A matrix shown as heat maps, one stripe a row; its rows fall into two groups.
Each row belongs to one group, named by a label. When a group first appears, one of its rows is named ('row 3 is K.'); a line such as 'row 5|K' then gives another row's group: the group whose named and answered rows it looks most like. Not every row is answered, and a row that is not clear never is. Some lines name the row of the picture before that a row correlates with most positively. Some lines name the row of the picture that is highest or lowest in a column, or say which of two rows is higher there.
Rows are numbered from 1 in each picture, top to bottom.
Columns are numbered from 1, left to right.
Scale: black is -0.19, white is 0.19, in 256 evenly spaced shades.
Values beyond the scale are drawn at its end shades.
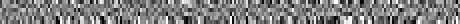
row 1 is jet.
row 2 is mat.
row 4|jet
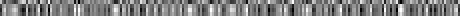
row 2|mat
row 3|mat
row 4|mat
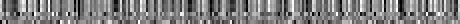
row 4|jet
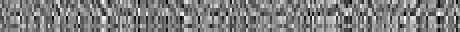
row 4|jet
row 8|jet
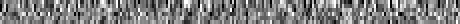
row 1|jet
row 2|jet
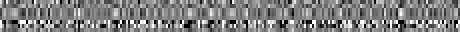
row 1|jet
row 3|mat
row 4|mat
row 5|mat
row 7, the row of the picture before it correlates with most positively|6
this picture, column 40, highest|4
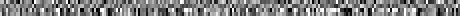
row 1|jet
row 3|jet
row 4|jet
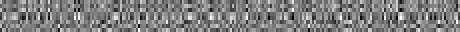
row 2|jet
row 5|mat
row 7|jet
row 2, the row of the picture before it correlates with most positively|3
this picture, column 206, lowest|5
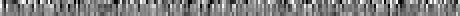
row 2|jet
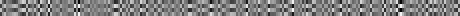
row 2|mat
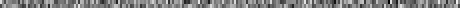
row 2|mat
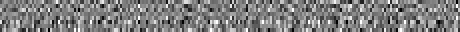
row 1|jet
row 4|mat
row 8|mat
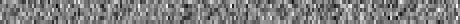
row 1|mat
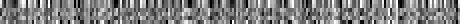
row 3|jet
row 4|jet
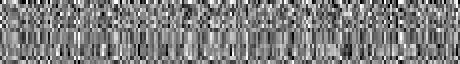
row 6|mat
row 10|mat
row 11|mat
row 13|jet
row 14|jet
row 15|mat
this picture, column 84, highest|4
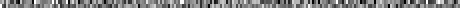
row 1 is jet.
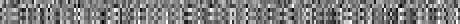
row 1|jet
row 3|mat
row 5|mat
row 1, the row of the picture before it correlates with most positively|1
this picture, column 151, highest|2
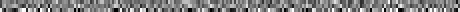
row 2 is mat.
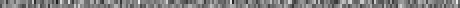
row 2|mat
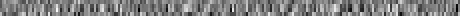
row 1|mat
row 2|jet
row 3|jet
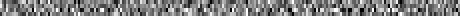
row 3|jet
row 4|mat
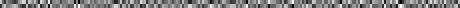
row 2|mat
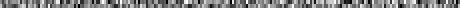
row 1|jet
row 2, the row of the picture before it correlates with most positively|1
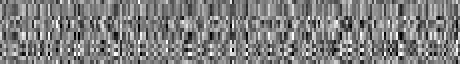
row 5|jet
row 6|jet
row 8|jet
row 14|mat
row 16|jet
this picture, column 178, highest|6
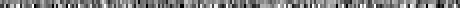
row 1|jet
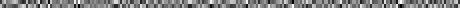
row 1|mat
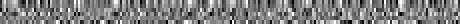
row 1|mat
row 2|mat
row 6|jet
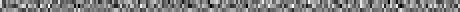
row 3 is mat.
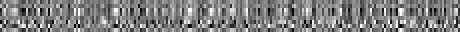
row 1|mat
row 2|jet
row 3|mat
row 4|mat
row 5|jet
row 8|mat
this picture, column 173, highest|7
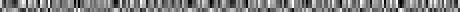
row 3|mat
